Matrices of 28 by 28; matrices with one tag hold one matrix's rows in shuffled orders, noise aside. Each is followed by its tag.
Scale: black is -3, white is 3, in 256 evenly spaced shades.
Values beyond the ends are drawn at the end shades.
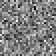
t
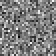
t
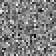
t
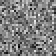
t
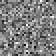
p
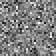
t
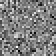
t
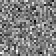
t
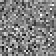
p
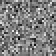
t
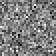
t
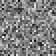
t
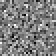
p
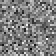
p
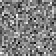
t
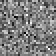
p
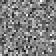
p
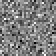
t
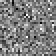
p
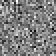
t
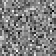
t
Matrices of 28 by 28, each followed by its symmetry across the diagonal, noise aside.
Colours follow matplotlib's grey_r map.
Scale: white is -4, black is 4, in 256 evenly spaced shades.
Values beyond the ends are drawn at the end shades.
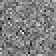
neither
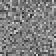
antisymmetric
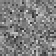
antisymmetric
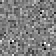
antisymmetric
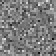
symmetric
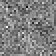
antisymmetric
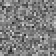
neither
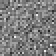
symmetric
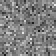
antisymmetric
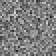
symmetric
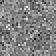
symmetric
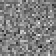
neither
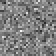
neither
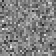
neither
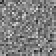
symmetric
